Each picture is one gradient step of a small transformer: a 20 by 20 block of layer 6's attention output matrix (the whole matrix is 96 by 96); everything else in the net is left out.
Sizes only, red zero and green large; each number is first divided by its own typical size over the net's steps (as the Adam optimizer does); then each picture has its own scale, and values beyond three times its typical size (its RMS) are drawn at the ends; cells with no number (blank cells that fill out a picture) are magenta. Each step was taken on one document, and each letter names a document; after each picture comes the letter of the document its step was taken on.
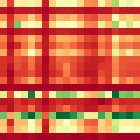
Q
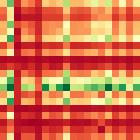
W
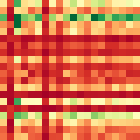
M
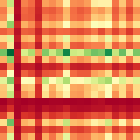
W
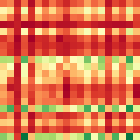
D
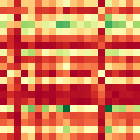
W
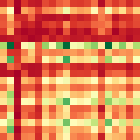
W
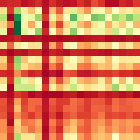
M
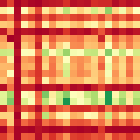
W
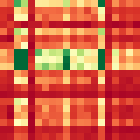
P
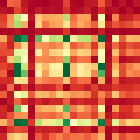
P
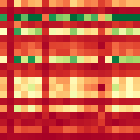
M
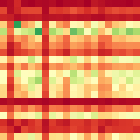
M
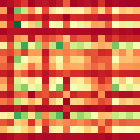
Q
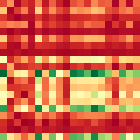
D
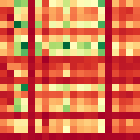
P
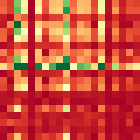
P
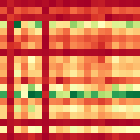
M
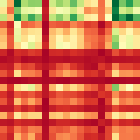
Q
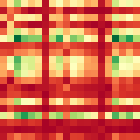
Q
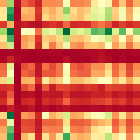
W
